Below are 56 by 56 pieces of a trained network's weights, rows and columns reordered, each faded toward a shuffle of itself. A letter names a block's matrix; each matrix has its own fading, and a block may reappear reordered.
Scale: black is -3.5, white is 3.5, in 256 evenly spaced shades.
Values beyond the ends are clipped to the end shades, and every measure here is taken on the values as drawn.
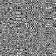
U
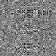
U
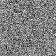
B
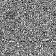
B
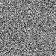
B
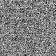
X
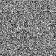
B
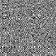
U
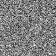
B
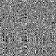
U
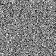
X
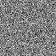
B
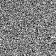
B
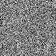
X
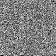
B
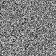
X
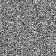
B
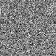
B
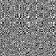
U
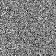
X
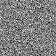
B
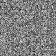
X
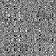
U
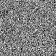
X
